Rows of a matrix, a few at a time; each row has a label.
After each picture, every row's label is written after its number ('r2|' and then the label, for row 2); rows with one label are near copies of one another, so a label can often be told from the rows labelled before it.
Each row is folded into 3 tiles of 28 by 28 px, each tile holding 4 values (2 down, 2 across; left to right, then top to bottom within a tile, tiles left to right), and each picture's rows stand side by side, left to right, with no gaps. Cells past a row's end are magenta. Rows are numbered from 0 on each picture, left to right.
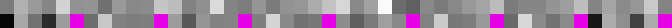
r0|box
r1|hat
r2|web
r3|hat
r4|web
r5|hat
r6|hat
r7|box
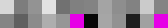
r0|web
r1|box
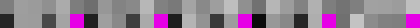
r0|box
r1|box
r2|box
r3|box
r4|hat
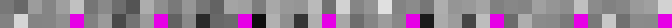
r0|hat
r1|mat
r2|mat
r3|box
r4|web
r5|box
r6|hat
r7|hat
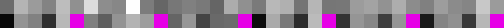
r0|box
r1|web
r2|mat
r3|box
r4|box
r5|box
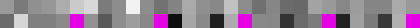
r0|hat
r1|web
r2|box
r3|mat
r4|box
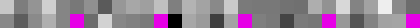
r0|web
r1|hat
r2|box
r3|mat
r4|web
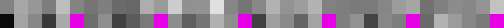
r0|box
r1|mat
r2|web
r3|box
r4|mat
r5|hat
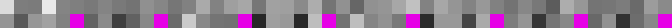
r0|web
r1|mat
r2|hat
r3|box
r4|hat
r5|box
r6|mat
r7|mat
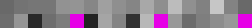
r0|mat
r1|box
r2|web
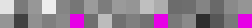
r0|web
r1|hat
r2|mat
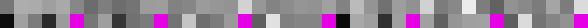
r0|box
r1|mat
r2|hat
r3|hat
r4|box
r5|web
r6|hat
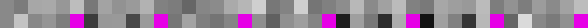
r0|hat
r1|box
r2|hat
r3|web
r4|box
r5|box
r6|hat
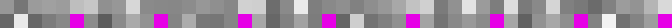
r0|hat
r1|web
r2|hat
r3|web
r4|hat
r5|web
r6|web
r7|hat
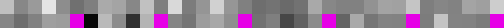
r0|web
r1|box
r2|web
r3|mat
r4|hat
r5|hat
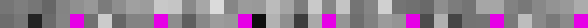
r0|mat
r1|hat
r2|web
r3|box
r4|web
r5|mat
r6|hat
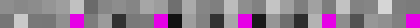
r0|hat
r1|mat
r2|box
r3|box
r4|web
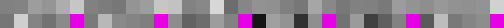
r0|hat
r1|hat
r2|web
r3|box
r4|mat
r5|hat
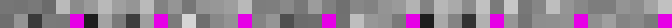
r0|mat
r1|box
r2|hat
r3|mat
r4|hat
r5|box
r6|web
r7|hat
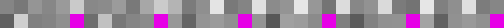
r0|hat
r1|hat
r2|web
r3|web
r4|web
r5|web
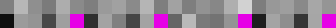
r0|box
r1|box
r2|hat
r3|box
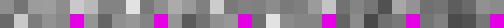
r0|hat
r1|web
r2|web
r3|hat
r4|mat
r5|mat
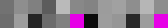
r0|mat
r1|box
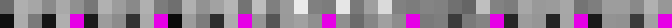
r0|box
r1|box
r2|box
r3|web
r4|web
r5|mat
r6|box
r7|box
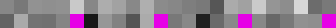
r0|hat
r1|box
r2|mat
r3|web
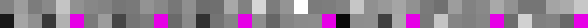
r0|box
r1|mat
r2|mat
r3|web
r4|box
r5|hat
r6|hat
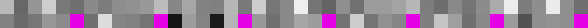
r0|web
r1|hat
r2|box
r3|web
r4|hat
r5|hat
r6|web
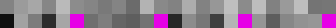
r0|box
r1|mat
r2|box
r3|web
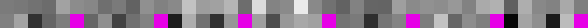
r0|mat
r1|mat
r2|box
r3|web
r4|mat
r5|hat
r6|box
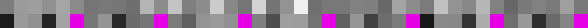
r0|box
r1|mat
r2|web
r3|web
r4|mat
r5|box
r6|mat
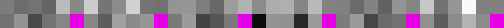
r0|mat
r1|web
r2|mat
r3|box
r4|mat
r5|web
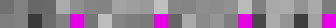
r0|mat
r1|hat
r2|hat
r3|box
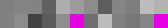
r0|mat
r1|hat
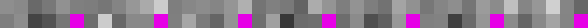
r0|mat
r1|hat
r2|hat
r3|mat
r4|mat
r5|mat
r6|web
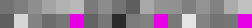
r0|hat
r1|mat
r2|hat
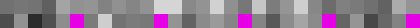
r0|mat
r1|hat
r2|web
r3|web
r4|mat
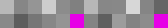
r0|web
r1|web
